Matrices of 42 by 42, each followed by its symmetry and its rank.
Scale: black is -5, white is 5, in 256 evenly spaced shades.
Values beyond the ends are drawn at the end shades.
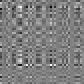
neither, rank two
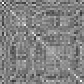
symmetric, rank five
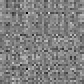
neither, rank five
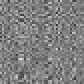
neither, rank five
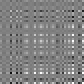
symmetric, rank one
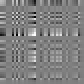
symmetric, rank one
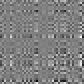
antisymmetric, rank two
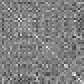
symmetric, rank five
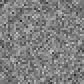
symmetric, full rank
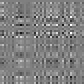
neither, rank two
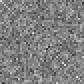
symmetric, full rank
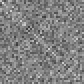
symmetric, full rank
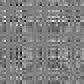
antisymmetric, rank two
